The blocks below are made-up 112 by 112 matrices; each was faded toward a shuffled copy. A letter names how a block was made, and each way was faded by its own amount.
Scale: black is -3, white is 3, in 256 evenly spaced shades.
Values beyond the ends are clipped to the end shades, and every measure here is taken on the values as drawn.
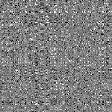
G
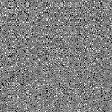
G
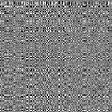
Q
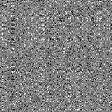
G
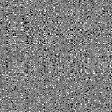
G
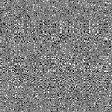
G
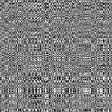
Q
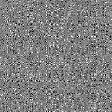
G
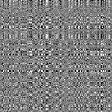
Q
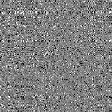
G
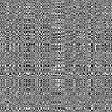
Q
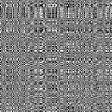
Q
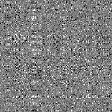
G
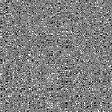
G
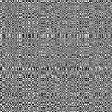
Q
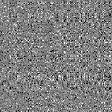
G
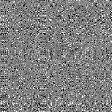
G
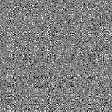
G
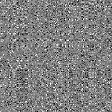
G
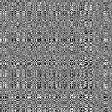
Q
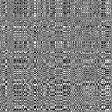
Q
